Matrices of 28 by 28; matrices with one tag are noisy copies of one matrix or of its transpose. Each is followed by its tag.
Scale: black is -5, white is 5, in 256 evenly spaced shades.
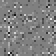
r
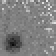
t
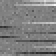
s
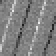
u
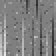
s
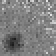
t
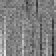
s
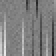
s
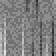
s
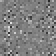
r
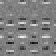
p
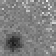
t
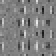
p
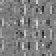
p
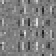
p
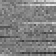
s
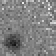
t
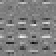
p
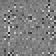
r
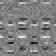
p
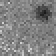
t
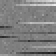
s
